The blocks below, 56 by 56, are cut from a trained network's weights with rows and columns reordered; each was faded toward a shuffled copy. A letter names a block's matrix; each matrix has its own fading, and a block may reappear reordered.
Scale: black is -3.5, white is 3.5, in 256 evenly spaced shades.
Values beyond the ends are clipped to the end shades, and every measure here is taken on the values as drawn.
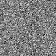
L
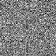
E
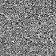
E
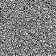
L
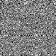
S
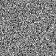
L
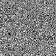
E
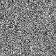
S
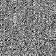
E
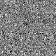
S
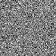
E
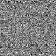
E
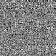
E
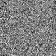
S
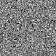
S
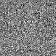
E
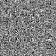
E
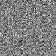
E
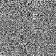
E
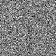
E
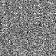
S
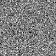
S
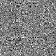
S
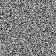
L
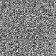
E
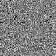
S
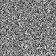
S
